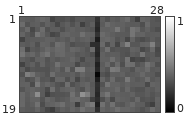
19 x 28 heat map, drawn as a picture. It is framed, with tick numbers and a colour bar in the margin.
Histogram: skewed, a long tail of low values. Odd lines: column 16. Slope: none. Calmest part: bottom right.
